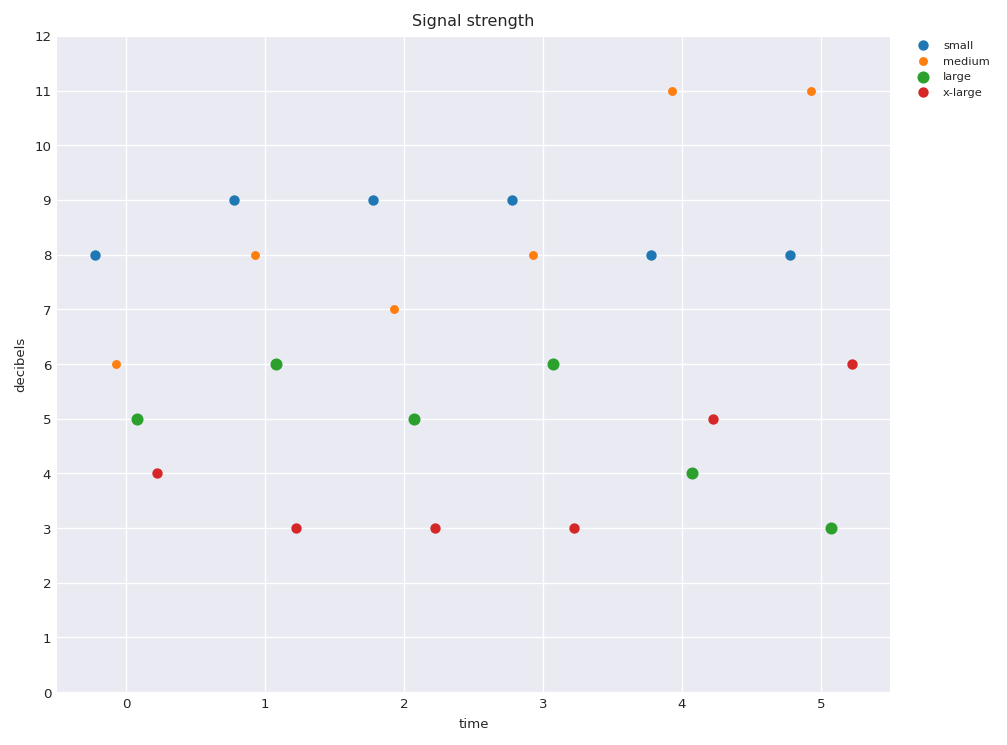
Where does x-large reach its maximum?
5
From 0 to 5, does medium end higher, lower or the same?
higher
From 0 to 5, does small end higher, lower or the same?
the same
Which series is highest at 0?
small
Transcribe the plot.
Title: Signal strength
x-axis: time, ticks 0 1 2 3 4 5
y-axis: decibels, ticks 0 1 2 3 4 5 6 7 8 9 10 11 12
Legend: small, medium, large, x-large
Values:
small: 8 9 9 9 8 8
medium: 6 8 7 8 11 11
large: 5 6 5 6 4 3
x-large: 4 3 3 3 5 6
